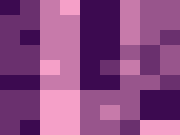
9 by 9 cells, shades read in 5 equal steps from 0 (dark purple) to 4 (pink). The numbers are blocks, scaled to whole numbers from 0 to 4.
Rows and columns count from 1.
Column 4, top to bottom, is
4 3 3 3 3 3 4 4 4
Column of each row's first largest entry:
4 3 3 3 3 3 3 3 3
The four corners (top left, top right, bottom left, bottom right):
0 2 1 4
